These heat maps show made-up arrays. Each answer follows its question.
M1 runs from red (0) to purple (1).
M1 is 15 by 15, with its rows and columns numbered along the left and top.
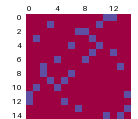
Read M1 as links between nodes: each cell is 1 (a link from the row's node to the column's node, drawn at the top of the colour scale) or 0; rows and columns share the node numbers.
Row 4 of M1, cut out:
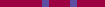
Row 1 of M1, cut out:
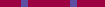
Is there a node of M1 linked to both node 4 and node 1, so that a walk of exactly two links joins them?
yes
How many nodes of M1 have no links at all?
0
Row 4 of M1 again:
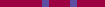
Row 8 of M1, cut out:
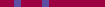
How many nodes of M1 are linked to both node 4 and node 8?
1
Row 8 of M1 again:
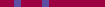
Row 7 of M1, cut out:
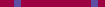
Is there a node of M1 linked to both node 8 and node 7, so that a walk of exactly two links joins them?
yes
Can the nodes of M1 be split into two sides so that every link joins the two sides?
no
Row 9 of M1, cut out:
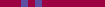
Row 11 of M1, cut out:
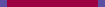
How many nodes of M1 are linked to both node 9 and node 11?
0
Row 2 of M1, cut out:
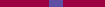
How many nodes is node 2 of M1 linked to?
2
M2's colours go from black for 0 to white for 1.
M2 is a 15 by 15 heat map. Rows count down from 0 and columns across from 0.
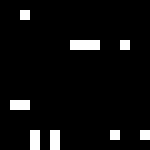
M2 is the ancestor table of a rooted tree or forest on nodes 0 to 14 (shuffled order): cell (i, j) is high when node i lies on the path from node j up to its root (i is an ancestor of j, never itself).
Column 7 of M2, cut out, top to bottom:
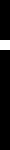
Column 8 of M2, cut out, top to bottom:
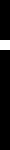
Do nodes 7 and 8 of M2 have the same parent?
yes
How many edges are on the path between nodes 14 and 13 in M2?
1
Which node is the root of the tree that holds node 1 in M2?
10
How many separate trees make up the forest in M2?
5
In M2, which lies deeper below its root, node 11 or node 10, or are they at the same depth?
node 11
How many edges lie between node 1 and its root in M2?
1
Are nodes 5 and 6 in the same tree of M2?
no
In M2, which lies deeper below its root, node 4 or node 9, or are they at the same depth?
node 9
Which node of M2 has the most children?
4
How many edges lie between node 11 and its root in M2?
1
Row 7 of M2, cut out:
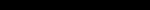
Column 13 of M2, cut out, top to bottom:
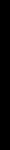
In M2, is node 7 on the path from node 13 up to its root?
no
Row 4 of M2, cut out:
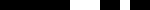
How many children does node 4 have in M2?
4
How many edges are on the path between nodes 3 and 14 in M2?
1
